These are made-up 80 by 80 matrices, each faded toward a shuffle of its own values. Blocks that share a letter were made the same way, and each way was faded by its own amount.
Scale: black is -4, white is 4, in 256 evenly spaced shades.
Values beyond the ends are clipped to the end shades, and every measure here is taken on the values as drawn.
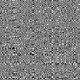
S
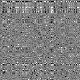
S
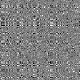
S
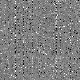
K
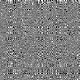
S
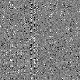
K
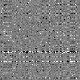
S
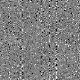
K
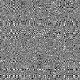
S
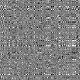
S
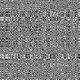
S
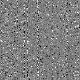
K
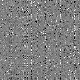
K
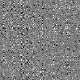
K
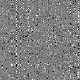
K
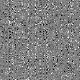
K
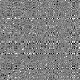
S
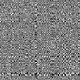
S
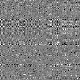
S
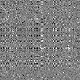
S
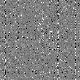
K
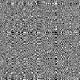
S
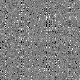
K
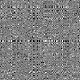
S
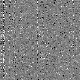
K
